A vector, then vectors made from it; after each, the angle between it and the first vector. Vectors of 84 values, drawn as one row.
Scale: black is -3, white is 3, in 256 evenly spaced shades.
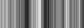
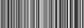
orthogonal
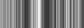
nearly parallel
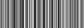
orthogonal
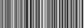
orthogonal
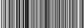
partly aligned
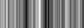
nearly parallel
